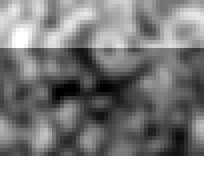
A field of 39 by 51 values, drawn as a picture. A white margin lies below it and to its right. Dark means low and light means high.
Ninth with the highest average: top left. Stripes: none. Lone odd cells: none. Grain: blotchy. Seam: horizontal, 30% of the way down, the top part higher.
